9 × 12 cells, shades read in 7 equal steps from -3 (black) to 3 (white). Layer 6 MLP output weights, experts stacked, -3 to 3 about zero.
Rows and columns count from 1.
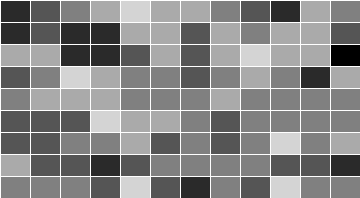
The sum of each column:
-5 -3 -3 -2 5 2 -4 1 1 3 0 -4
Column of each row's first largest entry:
5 5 9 3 2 4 10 1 5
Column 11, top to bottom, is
1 1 1 -2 0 0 0 -1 0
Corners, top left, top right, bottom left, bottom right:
-2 0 0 0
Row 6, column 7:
0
